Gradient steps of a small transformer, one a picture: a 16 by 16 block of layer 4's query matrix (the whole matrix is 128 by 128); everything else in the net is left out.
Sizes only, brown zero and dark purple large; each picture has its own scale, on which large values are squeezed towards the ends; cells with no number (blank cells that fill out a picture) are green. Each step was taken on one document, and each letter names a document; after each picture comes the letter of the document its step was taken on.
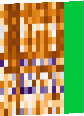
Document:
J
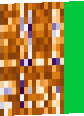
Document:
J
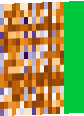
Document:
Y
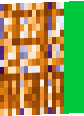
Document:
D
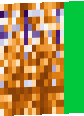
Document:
Y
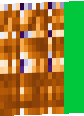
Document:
D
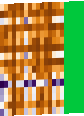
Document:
Y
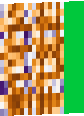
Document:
Y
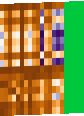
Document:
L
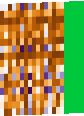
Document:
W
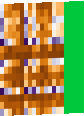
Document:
Y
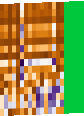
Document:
J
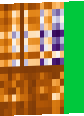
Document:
L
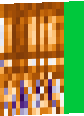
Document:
J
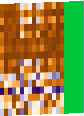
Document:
J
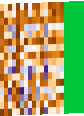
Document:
W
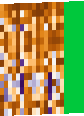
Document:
J
